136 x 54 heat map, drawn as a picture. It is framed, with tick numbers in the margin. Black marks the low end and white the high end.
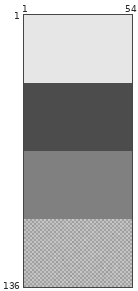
It is made of 4 by 1 panels. Panel 1,1: very high, flat. Panel 2,1: low, flat. Panel 3,1: middling, flat. Panel 4,1: high, checkered.
